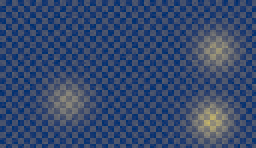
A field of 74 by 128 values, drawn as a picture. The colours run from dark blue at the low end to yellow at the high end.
Average level on the scale: 20%. Odd rows or columns: none. Bumps: three. Mirror symmetry: none.
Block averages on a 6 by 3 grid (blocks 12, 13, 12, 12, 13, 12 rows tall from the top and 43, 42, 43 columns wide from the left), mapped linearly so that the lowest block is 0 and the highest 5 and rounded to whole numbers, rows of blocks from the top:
0 0 0 / 0 0 3 / 0 0 4 / 2 0 1 / 3 0 5 / 0 0 4
